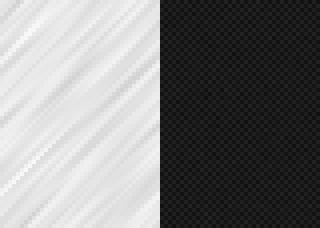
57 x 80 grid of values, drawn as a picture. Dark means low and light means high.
The table splits into one row of 2 panels. Panel 1,1: very high, slanting up to the right, faint in contrast. Panel 1,2: very low, checkered, faint in contrast.
